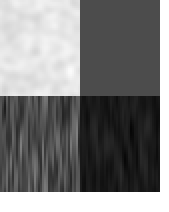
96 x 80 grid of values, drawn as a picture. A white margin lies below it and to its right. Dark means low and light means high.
The table splits into 2 rows of 2 panels. Panel 1,1: very high, blotchy, faint in contrast. Panel 1,2: low, flat. Panel 2,1: low, streaked downward. Panel 2,2: very low, streaked downward, faint in contrast.
